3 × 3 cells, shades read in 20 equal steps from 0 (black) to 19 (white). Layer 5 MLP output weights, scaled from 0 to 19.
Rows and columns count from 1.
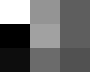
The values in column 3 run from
6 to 7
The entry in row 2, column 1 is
0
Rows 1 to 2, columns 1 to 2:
19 11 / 0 12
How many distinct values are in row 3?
3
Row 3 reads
1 8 6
